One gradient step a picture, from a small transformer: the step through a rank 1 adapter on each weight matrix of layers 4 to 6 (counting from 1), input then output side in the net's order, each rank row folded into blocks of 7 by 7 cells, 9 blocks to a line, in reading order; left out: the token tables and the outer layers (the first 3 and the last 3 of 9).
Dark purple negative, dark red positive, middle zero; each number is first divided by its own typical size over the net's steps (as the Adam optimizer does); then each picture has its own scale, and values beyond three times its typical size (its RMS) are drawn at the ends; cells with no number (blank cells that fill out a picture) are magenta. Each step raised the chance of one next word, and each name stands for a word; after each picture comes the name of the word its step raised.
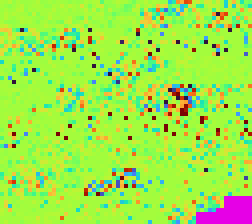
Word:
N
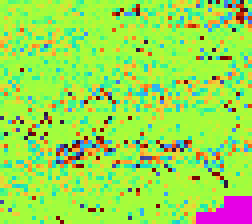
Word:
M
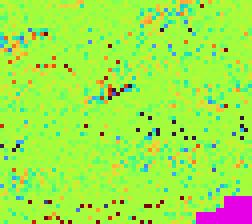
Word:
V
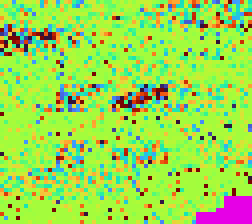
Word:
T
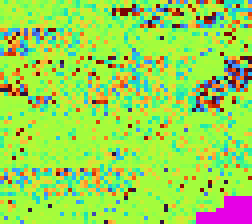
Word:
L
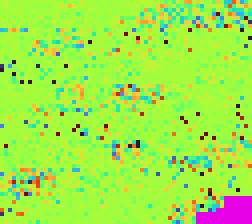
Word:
N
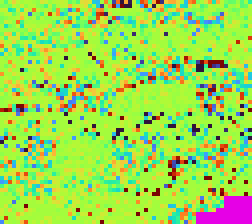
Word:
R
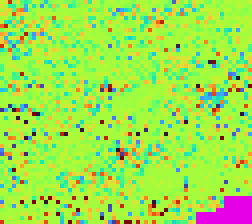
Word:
V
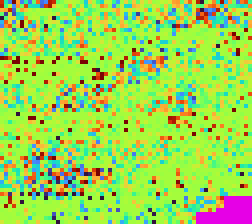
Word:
L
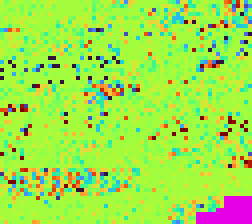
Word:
N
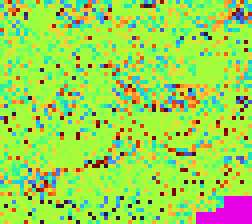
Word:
L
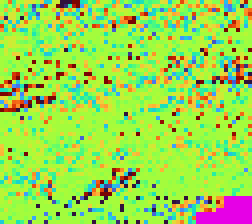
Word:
L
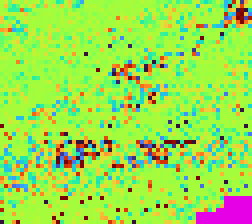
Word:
M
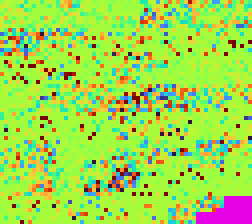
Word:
T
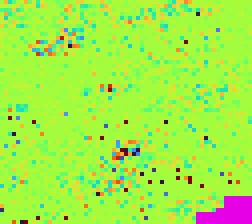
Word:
V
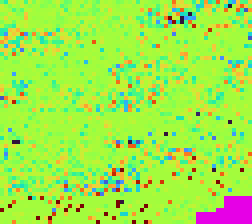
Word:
M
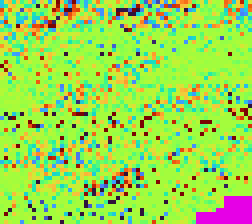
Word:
L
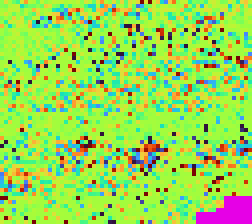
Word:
R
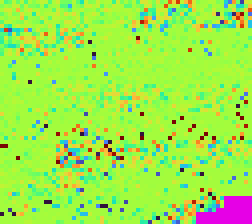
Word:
N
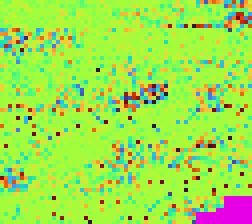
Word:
M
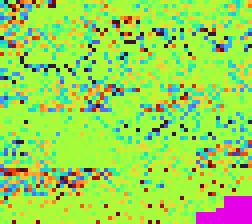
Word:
R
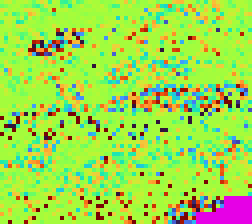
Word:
T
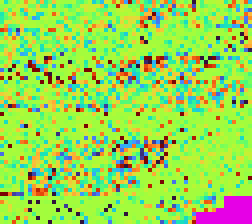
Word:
L
